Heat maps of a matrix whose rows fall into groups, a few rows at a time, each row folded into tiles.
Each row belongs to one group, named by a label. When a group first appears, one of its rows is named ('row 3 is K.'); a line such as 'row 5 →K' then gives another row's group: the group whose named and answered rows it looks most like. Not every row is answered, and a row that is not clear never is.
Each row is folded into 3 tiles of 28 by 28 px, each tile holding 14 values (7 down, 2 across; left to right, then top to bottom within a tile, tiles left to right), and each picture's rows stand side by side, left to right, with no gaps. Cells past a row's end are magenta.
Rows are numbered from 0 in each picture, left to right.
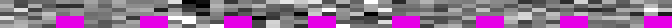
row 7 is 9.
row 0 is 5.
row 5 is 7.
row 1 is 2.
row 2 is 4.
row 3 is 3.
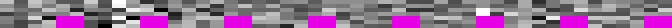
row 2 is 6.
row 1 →2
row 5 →9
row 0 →2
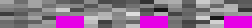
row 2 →2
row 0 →2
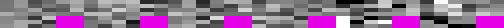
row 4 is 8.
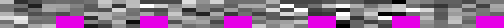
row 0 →4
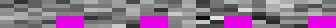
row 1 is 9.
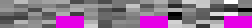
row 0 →3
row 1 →8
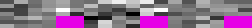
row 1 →3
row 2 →2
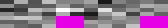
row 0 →9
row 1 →6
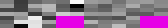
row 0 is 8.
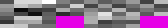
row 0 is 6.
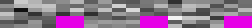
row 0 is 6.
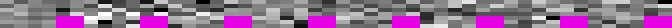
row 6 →2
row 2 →5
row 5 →6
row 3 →5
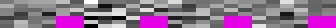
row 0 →3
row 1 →7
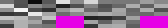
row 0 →5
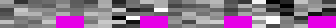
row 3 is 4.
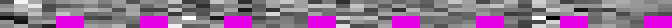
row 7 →6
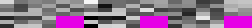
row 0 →7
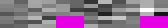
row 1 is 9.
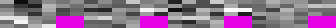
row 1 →9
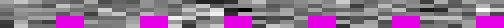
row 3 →7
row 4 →7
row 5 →9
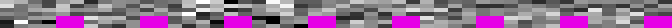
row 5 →5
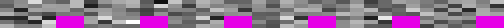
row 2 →2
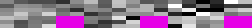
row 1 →2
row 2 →5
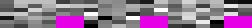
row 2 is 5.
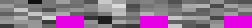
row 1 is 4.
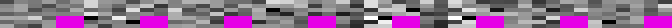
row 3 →6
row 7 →8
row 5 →2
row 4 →2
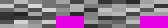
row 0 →3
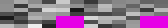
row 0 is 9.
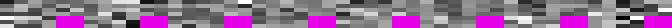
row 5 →4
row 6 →4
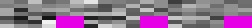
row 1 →7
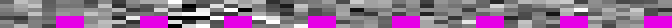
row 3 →4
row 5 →8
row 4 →6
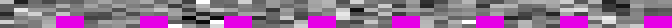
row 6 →3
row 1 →3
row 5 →8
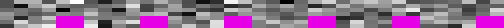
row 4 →3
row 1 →8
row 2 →5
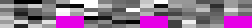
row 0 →8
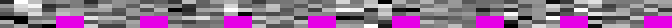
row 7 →7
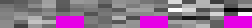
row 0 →8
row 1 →2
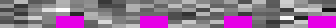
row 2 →3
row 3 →2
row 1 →4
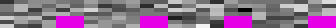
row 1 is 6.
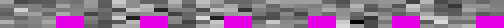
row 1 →2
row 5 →4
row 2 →2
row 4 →8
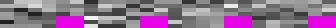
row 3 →3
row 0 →6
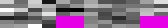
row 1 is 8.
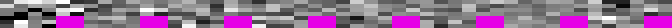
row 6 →4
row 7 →4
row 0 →3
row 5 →8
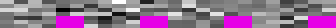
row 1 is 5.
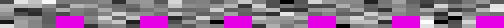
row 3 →5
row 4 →5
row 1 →5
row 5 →8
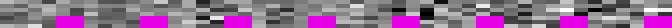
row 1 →8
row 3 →8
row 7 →9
